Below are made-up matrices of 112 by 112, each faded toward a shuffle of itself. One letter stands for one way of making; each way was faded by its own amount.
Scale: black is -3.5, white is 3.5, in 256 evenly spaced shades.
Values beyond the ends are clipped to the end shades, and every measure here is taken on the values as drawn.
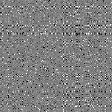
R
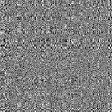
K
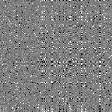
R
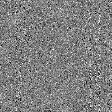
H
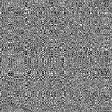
K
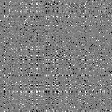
R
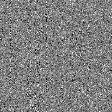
H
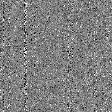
H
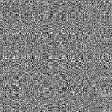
K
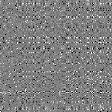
R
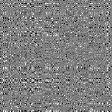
R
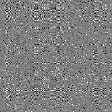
R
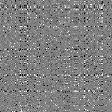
R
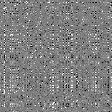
R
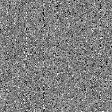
H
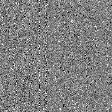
H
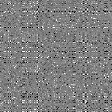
R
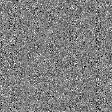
H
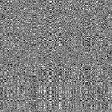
K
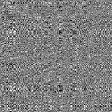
K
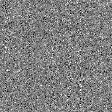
H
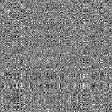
K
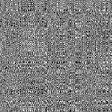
K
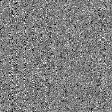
H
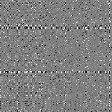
R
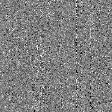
H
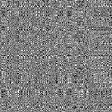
K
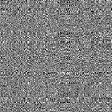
K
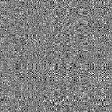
K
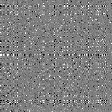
R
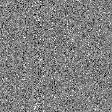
H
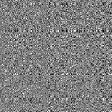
K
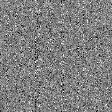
H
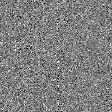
H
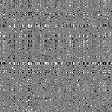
R
